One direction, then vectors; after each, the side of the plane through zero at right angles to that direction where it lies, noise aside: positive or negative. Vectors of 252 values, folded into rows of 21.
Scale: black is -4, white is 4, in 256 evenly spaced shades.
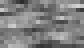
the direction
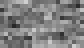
negative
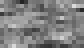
positive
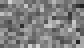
negative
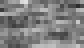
negative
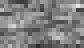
positive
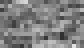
negative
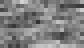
negative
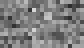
negative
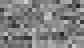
negative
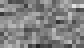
positive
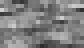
positive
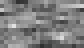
positive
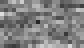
negative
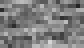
negative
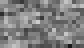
positive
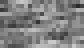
negative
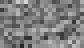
negative
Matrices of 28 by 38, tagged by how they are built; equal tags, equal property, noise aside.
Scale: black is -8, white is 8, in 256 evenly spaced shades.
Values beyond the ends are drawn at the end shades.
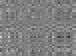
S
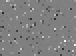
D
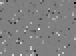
D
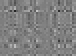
S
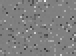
D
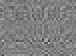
S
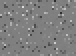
D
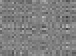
S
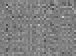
S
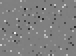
D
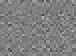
S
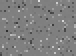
D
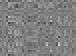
S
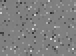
D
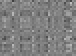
S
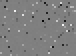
D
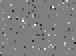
D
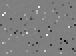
D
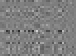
S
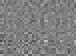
S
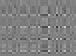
S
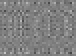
S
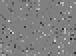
D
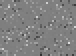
D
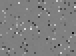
D
